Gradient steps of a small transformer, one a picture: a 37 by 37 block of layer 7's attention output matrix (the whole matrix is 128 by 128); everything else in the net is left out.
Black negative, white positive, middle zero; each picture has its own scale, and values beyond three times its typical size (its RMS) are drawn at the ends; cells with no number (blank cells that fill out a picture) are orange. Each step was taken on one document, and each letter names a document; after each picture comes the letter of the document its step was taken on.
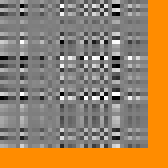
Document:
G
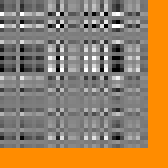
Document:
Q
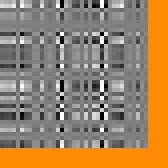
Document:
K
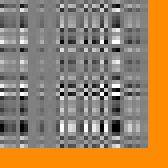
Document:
G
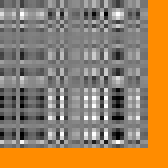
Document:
Q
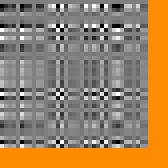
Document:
G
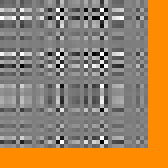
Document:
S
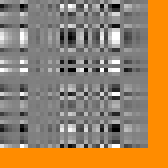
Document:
G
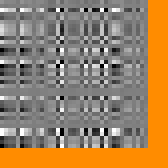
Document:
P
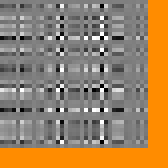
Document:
S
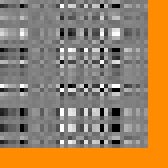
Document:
G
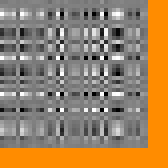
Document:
P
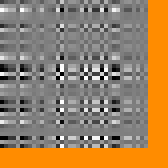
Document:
P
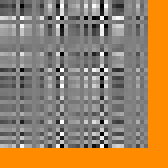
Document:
S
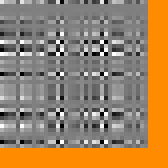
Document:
P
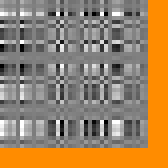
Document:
P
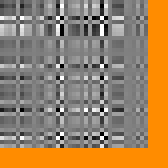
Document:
S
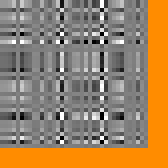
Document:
K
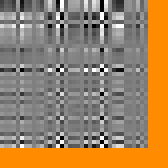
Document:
S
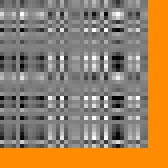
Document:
Q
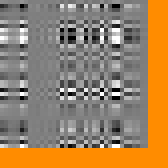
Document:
G
